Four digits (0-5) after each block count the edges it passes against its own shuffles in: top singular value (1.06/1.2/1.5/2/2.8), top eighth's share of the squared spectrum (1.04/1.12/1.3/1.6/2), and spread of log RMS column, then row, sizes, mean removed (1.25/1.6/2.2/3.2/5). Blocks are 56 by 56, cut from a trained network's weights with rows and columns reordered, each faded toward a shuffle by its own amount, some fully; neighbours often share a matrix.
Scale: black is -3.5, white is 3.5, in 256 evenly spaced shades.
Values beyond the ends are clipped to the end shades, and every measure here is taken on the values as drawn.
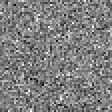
0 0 0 0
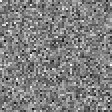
0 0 0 0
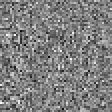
3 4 2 1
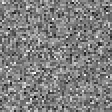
0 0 1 0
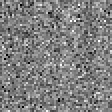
1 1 0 0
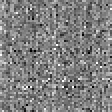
3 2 0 2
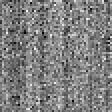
3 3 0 2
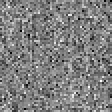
1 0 0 0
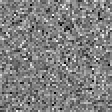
0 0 0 0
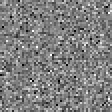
0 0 0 0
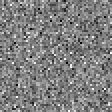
0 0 0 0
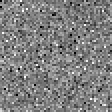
0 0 0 0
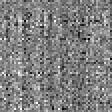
3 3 0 3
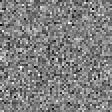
1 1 0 0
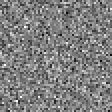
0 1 0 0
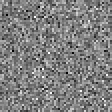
2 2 1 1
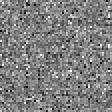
1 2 1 0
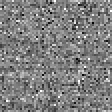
1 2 1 0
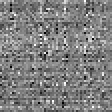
3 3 3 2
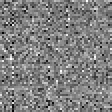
2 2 2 1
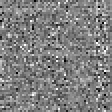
2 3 3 0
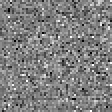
0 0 1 0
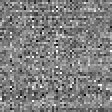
2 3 3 1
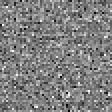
1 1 1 0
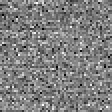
2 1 1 0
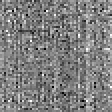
3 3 1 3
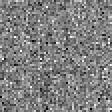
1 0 0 0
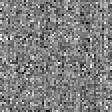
2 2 0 2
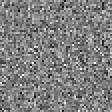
2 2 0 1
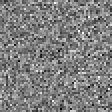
2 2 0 1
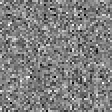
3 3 2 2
